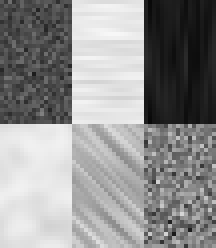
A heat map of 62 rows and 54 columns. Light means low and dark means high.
The table splits into 2 rows of 3 panels. Panel 1,1: high, fine-grained. Panel 1,2: very low, streaked across, faint in contrast. Panel 1,3: very high, streaked downward, faint in contrast. Panel 2,1: very low, blotchy, faint in contrast. Panel 2,2: low, slanting down to the right. Panel 2,3: middling, fine-grained, strong in contrast.
